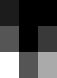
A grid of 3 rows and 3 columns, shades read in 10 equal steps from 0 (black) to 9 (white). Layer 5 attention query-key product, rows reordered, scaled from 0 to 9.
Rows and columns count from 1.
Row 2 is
3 0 2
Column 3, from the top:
0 2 6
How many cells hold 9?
1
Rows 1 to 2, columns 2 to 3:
0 0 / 0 2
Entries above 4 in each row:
0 0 2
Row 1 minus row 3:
-8 -3 -6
